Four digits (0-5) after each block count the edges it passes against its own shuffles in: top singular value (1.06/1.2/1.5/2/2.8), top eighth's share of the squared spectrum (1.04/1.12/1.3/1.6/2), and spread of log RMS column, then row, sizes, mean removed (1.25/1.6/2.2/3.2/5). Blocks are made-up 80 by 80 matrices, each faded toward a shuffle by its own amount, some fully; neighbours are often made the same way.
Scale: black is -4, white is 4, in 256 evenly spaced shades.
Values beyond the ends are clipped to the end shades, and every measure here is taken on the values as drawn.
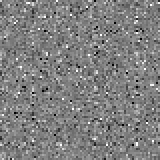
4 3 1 1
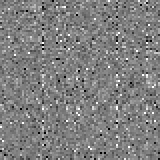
4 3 2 1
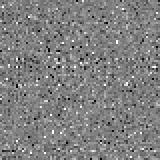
3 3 0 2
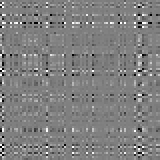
5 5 4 4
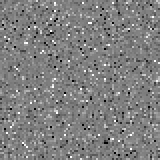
2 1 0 0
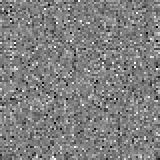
3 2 1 1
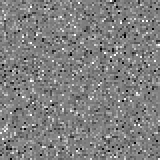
1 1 0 0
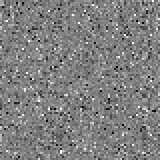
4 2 1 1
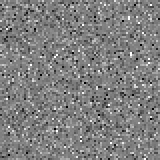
0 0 0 0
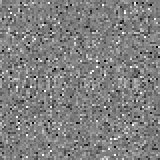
3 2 0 1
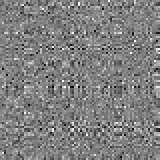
5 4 3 3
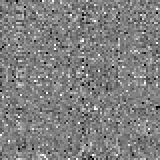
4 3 2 1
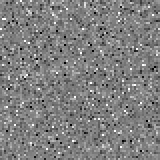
2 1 0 0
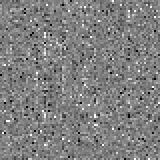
3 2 1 1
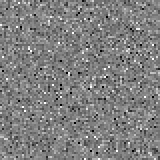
2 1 0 0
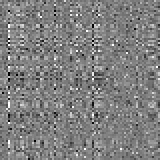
5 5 3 3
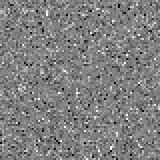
0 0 0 0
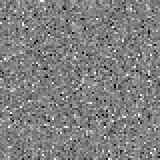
3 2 0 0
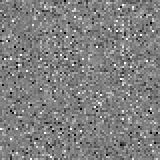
3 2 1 0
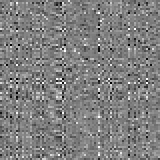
5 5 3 3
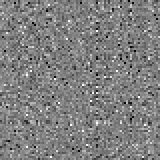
4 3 2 1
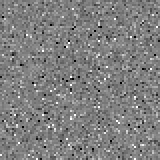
2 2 0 0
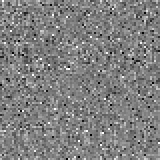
3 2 1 0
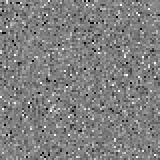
1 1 0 0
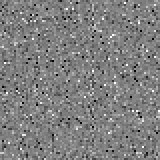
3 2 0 0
